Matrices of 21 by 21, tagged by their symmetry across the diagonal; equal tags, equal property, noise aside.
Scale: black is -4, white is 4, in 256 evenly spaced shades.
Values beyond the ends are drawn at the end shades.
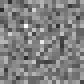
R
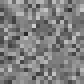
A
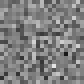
A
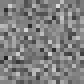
A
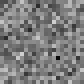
R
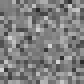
A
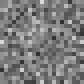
R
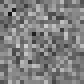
R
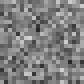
A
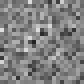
R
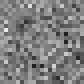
R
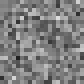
A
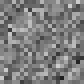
R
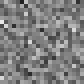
A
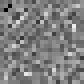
R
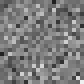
R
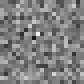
A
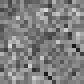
R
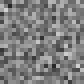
A
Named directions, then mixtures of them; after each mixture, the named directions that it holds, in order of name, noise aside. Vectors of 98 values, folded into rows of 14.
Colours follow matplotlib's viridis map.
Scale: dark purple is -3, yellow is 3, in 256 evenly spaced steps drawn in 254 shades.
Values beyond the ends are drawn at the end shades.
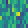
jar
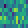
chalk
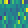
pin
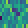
chalk, jar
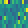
pin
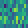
chalk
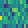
chalk, jar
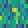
chalk, jar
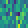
chalk, jar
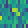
chalk, jar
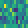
chalk
